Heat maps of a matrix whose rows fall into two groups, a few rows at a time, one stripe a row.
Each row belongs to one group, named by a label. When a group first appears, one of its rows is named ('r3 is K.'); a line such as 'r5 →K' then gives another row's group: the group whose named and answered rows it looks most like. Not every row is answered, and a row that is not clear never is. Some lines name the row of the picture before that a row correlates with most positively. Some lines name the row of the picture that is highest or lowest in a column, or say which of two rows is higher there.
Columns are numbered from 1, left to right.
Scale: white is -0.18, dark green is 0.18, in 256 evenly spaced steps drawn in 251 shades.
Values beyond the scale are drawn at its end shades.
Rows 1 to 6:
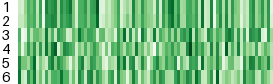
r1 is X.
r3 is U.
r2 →X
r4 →X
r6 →U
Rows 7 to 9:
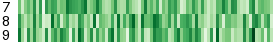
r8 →U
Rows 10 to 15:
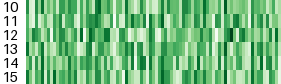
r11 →U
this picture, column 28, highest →12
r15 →U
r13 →U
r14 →U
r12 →X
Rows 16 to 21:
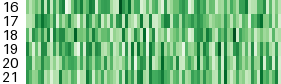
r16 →X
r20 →U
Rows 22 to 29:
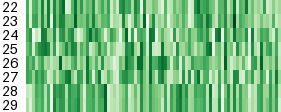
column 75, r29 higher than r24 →Yes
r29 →X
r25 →U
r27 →U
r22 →X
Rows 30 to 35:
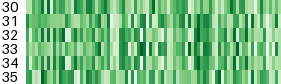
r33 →U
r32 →X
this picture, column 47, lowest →35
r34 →X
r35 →U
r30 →X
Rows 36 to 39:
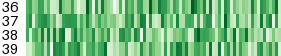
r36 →U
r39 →X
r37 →U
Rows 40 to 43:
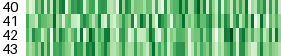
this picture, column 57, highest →40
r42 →X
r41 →U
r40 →X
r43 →X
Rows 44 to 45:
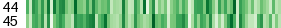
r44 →X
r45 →X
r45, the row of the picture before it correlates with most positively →43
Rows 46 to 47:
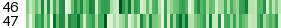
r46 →X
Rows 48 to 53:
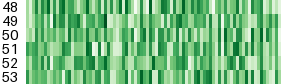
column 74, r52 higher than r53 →No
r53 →U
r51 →U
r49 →X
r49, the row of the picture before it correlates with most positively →47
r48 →U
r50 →U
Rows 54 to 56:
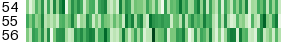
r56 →X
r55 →U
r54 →X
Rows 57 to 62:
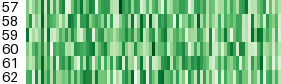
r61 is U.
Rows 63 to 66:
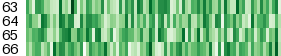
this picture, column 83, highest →63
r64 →U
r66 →X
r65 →U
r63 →U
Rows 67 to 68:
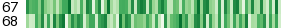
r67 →U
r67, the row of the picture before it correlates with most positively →65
